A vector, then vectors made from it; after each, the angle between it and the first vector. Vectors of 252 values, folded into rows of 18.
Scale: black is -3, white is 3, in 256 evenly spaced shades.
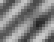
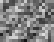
partly aligned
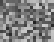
orthogonal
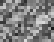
partly opposed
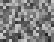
orthogonal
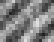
nearly opposite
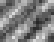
nearly parallel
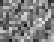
partly opposed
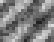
nearly parallel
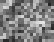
partly opposed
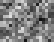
partly aligned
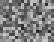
orthogonal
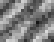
nearly parallel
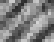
nearly opposite
